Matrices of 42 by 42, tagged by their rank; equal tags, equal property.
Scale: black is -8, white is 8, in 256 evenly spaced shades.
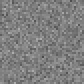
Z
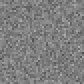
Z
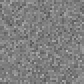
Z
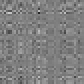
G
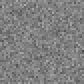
Z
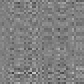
G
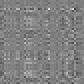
G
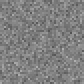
Z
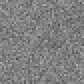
Z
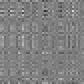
G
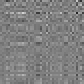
G
